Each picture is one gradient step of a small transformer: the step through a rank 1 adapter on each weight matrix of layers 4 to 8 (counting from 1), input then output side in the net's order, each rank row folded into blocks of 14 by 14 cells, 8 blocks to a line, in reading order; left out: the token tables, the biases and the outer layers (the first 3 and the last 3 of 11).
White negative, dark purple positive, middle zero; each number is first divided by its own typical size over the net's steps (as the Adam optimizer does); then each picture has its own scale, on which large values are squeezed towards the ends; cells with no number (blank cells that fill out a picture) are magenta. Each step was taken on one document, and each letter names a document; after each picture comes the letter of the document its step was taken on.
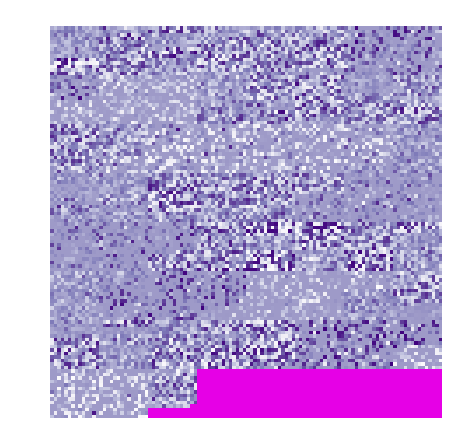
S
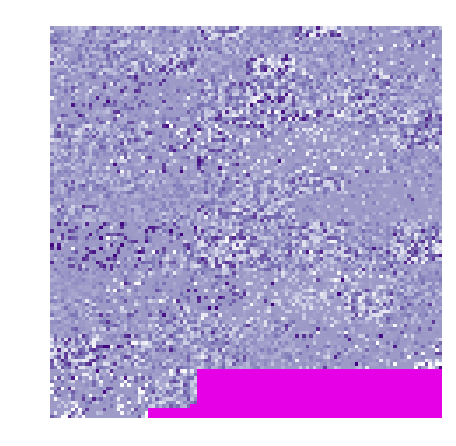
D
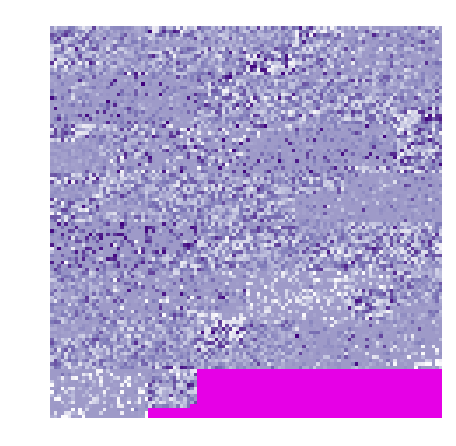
D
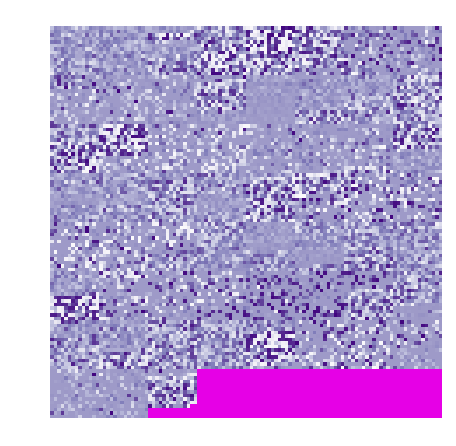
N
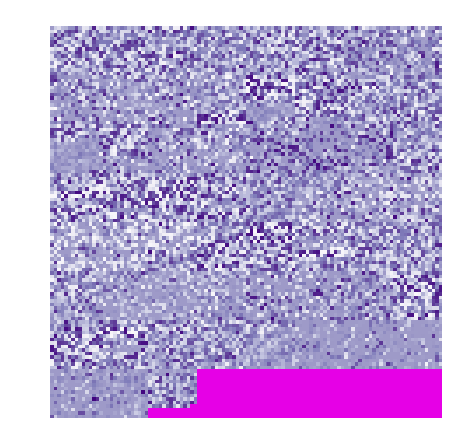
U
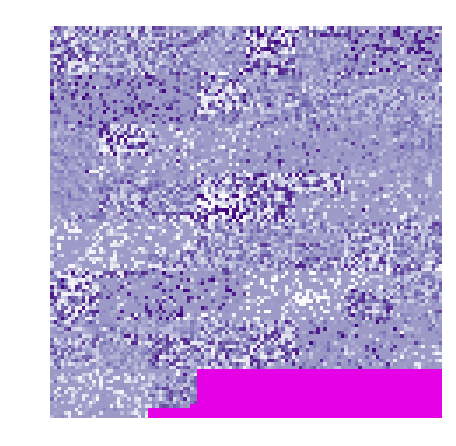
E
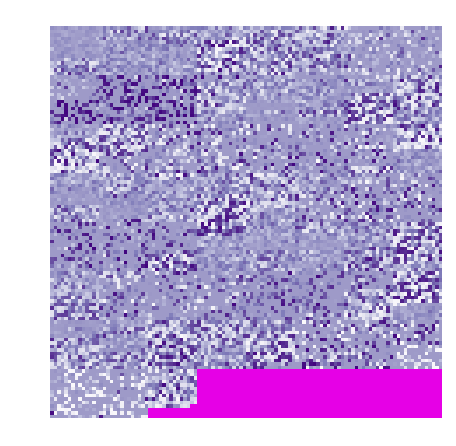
N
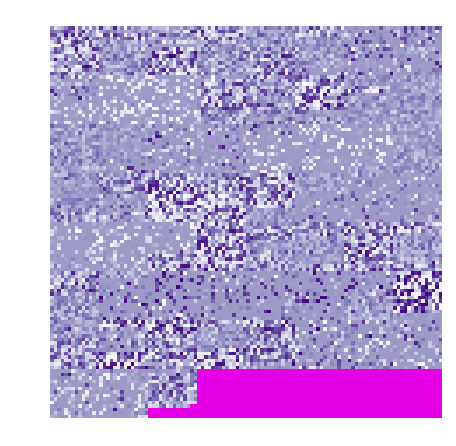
S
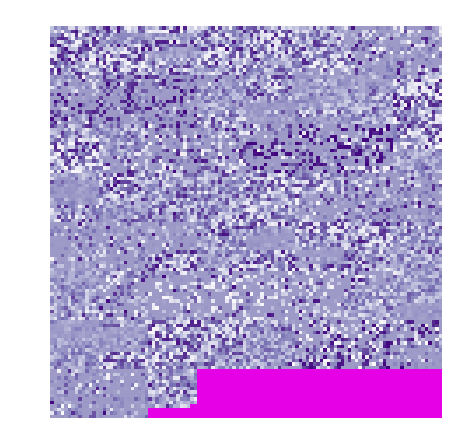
N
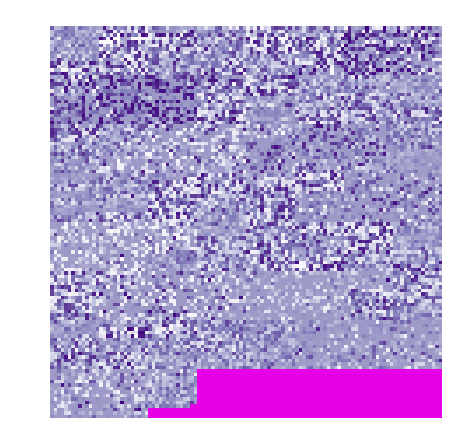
E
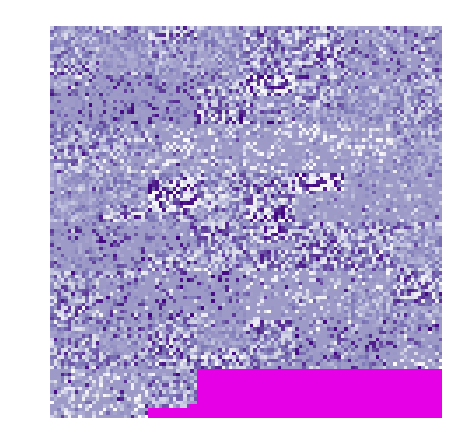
S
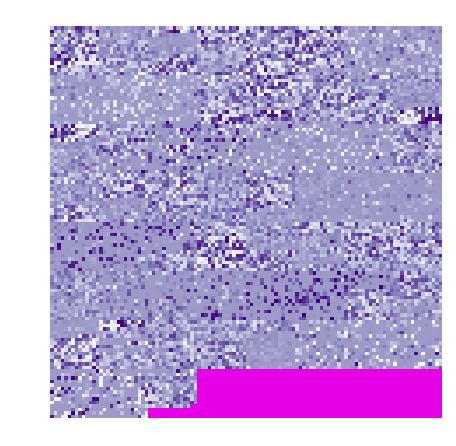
D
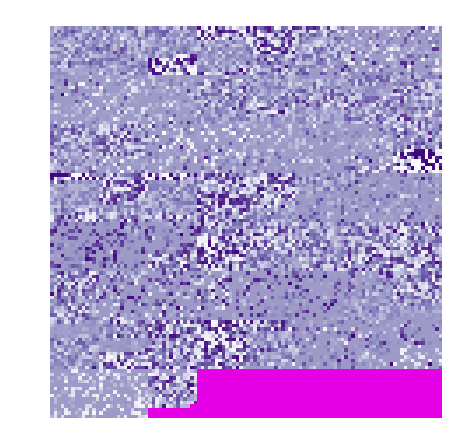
U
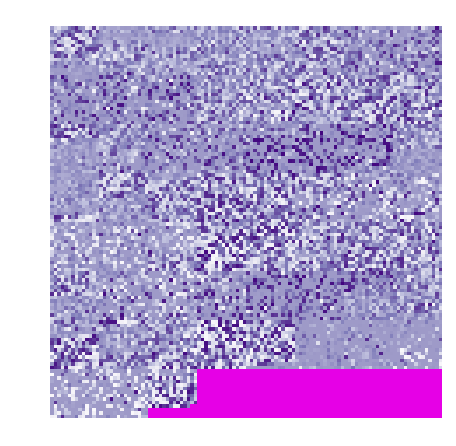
U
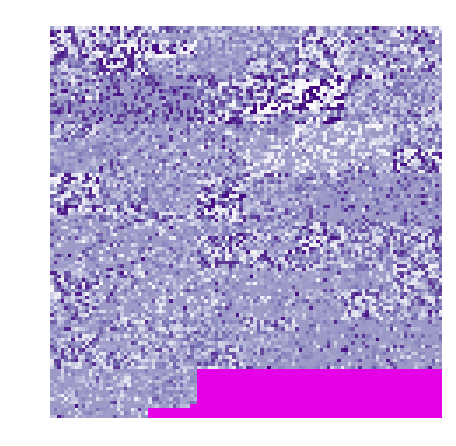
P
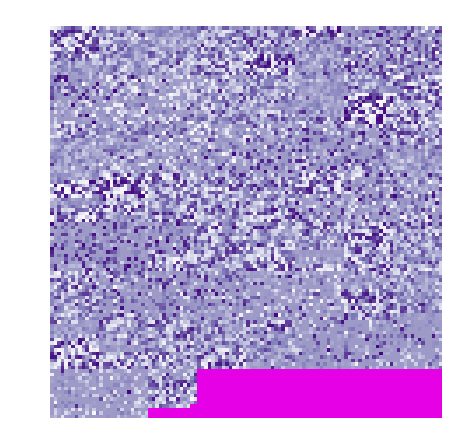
U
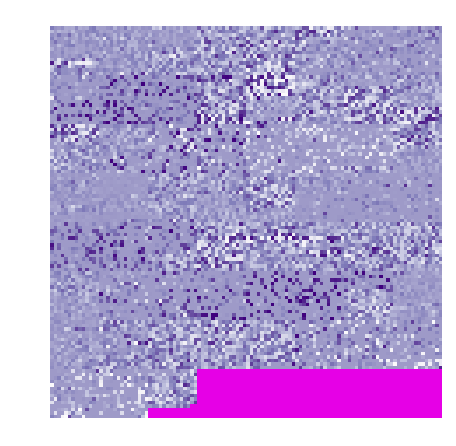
D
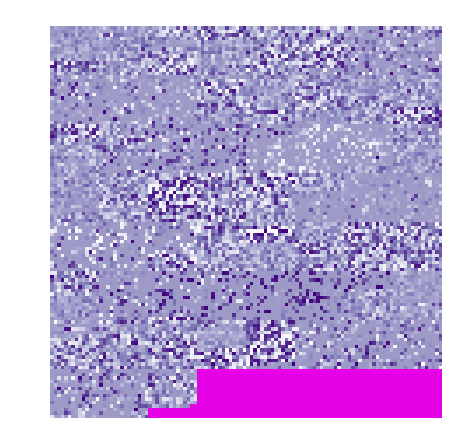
S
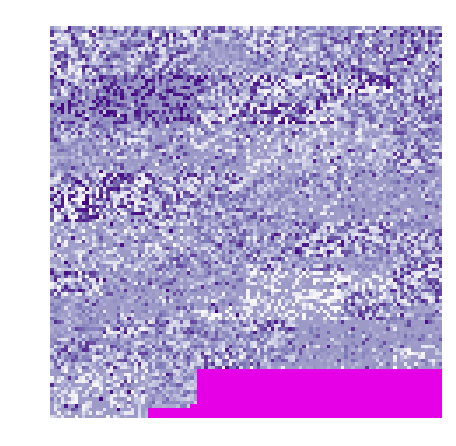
P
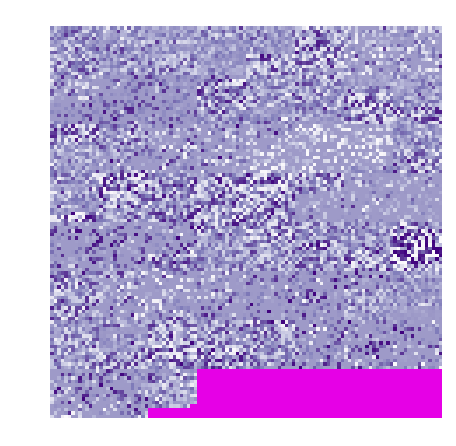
S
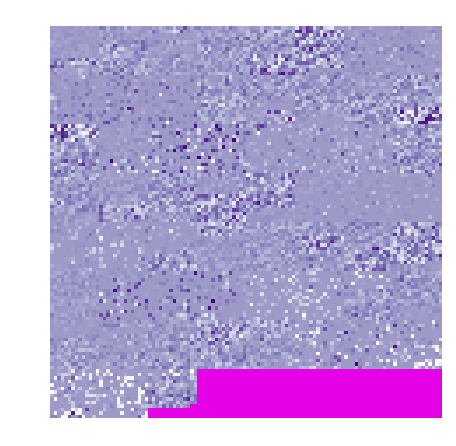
D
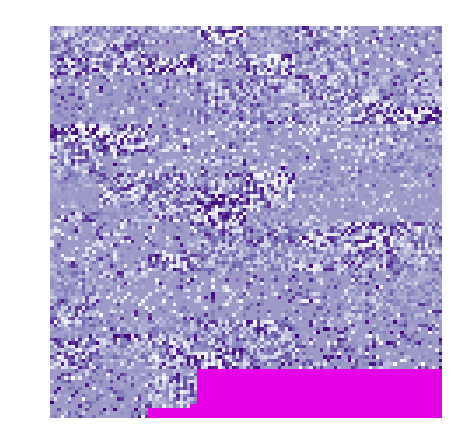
S
